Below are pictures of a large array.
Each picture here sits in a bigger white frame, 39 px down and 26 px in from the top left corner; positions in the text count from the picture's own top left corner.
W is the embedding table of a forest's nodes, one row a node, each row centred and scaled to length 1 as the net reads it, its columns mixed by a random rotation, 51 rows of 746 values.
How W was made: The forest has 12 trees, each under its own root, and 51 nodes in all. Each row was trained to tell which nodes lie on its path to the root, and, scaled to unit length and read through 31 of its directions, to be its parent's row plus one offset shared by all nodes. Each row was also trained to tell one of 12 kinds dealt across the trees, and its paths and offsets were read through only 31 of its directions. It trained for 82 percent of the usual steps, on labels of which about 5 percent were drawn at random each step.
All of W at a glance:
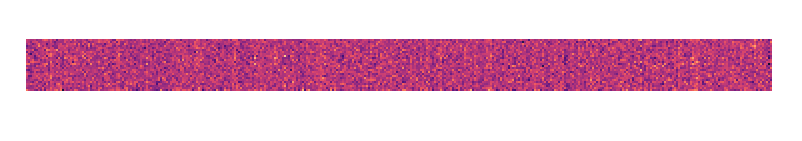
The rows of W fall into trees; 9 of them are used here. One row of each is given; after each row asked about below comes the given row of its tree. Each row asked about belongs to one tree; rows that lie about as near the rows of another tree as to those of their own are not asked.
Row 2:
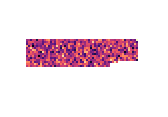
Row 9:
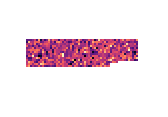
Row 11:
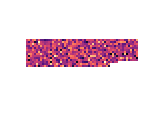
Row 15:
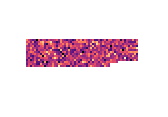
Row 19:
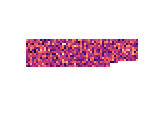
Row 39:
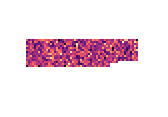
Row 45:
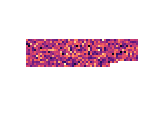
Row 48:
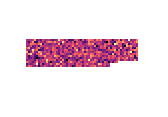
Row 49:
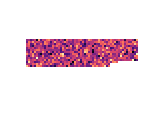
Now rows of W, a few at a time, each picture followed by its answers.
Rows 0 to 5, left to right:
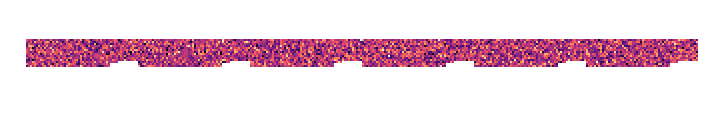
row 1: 49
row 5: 48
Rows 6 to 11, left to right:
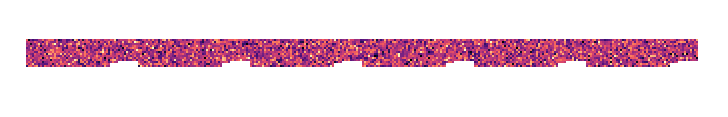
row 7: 9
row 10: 9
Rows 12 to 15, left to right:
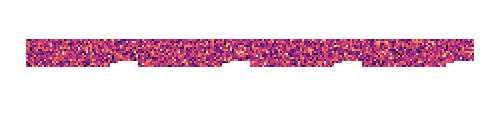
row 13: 48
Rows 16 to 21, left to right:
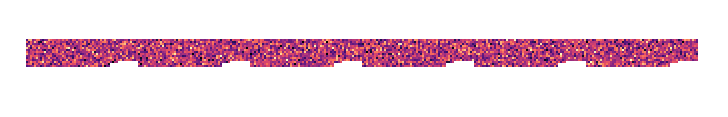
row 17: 19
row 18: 9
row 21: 9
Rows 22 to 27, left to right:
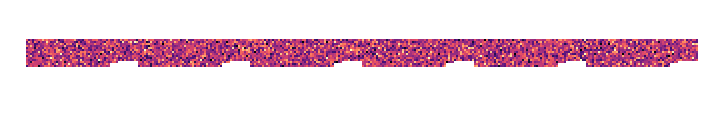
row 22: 39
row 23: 2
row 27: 45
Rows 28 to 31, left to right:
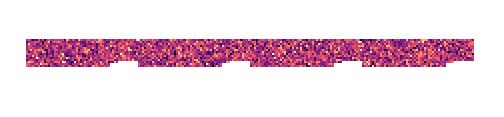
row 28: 19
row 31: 15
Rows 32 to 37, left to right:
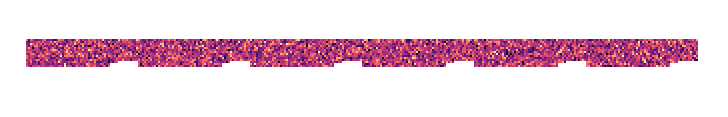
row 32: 48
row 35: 19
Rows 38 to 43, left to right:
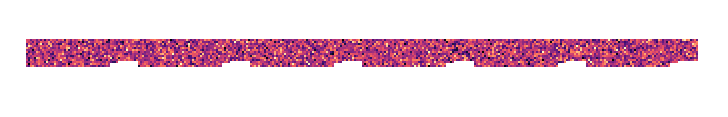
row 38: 19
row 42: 48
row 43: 48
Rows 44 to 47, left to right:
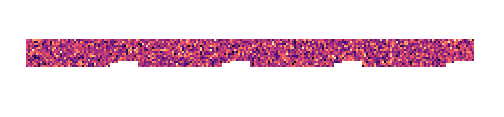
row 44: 2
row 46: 19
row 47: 45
